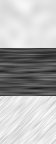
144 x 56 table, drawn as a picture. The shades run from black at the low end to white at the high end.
It is made of 3 by 1 panels. Panel 1,1: very high, smooth, faint in contrast. Panel 2,1: low, streaked across. Panel 3,1: very high, slanting up to the right, faint in contrast.
